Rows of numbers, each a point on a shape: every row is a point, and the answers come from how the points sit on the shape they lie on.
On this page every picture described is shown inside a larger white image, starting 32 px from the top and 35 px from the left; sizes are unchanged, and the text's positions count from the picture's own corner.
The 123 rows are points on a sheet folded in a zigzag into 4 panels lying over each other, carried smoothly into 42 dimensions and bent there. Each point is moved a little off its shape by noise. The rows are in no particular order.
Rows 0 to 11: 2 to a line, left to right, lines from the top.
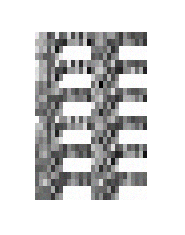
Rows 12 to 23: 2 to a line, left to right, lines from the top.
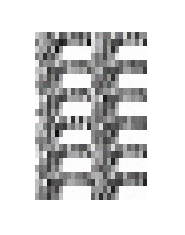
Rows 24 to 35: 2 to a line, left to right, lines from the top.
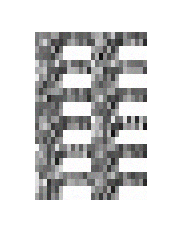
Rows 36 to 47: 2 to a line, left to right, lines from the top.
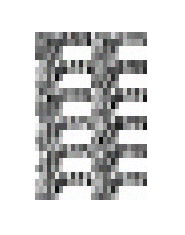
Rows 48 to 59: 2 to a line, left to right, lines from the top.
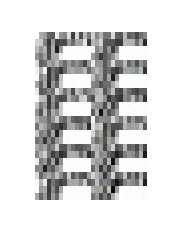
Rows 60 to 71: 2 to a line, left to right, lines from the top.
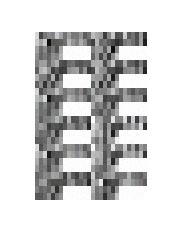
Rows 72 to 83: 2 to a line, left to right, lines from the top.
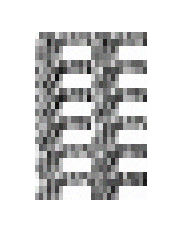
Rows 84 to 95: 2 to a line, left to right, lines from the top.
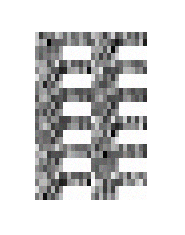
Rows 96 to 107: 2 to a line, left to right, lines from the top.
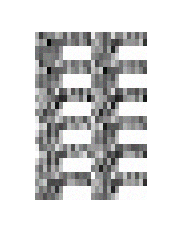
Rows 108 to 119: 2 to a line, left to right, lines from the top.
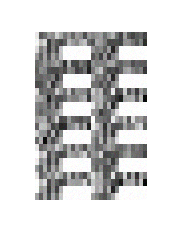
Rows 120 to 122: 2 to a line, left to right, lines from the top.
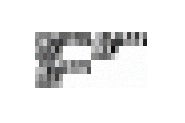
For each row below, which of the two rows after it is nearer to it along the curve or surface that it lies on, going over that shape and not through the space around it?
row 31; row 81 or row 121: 121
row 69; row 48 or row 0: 48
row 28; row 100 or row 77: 77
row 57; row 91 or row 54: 91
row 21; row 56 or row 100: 56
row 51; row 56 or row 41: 56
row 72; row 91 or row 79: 79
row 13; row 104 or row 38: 38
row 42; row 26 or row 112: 112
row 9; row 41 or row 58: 41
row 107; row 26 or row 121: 26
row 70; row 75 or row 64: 75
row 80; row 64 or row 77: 64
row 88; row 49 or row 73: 49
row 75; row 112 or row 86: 112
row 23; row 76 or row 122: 76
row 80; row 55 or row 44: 44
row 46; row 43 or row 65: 43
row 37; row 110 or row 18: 110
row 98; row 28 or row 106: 28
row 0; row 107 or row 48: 48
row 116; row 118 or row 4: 118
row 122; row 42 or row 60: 42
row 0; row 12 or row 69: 12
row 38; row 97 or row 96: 97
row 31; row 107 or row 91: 91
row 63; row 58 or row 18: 18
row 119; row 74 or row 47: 74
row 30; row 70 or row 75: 70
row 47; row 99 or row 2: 2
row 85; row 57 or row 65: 57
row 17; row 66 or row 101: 66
